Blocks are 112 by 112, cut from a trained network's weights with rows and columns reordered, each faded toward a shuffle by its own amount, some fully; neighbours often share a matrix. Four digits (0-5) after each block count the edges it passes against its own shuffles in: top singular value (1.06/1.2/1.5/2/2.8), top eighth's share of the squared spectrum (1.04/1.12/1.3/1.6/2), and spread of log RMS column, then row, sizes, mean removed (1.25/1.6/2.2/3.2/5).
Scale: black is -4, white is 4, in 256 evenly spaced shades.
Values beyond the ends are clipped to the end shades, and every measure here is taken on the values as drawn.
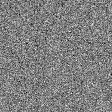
0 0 0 0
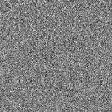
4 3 1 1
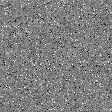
0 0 0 0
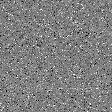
0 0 0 0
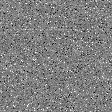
0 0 0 0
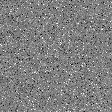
0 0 0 0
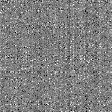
3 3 0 2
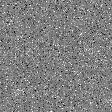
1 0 0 0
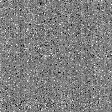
2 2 0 2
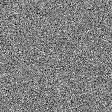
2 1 0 0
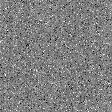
1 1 0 0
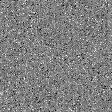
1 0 0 0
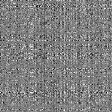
4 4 1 4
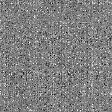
3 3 0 3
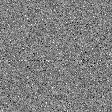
2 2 0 1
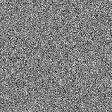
3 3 1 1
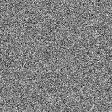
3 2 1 0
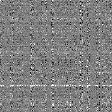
3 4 4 2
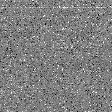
2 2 2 0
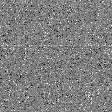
1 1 1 0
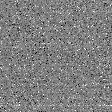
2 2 1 0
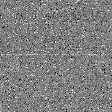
2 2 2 0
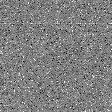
1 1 1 0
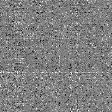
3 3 3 1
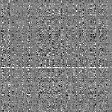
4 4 4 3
